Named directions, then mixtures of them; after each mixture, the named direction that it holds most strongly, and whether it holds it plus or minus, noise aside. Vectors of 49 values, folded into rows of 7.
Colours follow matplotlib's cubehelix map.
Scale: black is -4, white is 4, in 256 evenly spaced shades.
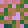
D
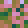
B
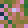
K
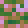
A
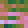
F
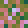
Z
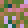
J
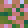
B, plus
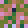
Z, minus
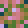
D, plus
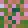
Z, minus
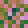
Z, minus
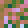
J, plus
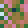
K, minus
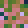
K, plus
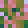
K, minus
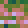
F, plus
